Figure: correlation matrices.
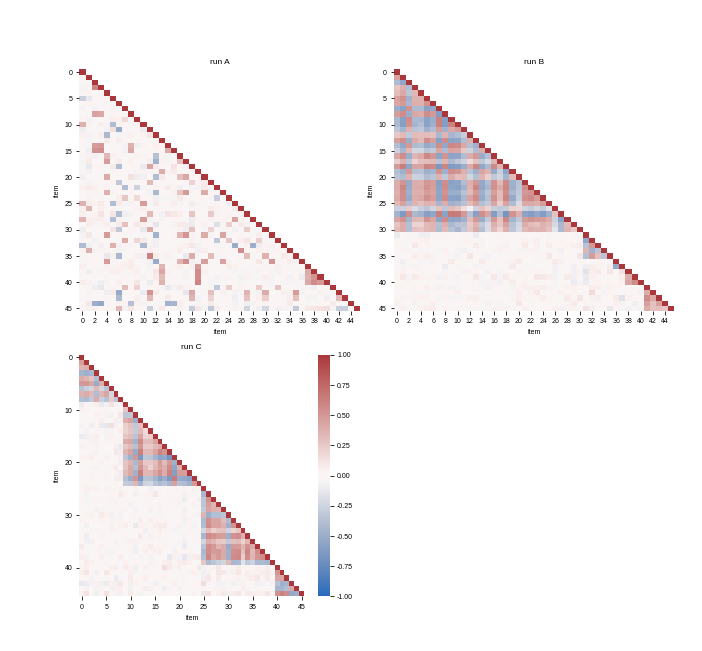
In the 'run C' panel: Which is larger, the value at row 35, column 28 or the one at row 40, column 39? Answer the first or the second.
the first
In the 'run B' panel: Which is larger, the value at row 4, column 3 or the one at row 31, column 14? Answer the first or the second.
the first
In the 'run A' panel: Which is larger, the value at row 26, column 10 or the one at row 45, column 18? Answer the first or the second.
the first
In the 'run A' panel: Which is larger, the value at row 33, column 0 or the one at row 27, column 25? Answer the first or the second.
the second
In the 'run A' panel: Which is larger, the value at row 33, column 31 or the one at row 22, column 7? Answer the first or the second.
the first
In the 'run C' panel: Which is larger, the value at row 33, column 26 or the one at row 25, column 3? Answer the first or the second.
the first
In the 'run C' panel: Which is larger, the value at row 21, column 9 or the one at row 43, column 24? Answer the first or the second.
the first
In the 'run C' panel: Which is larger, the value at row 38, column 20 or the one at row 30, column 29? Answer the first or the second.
the first
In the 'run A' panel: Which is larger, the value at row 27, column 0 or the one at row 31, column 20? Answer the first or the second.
the second
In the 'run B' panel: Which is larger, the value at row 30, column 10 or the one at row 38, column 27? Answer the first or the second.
the second
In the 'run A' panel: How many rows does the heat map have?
46
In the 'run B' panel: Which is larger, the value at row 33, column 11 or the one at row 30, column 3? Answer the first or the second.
the second
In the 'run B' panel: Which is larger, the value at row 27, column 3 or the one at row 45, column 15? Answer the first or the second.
the second
